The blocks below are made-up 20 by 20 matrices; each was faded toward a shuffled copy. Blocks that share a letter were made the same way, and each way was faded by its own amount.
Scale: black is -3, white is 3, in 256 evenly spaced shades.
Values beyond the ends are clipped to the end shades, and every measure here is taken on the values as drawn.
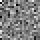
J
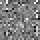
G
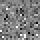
G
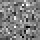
J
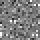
G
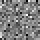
J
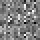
J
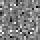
G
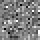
G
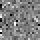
G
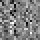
J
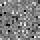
G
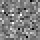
G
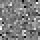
G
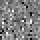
G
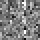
J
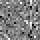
G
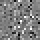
G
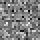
G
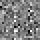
J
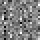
J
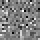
G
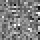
J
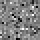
G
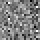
J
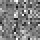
J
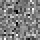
J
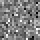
G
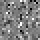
G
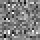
J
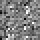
J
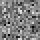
J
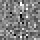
J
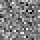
G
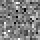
G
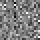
J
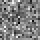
J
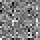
J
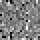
G
